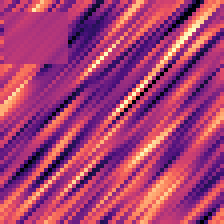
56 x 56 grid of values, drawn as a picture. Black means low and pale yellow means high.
Calmest part: top left. Odd rows or columns: none. Grain: diagonal, up to the right. Histogram: bell-shaped. Odd patch: calmer, in the top left.
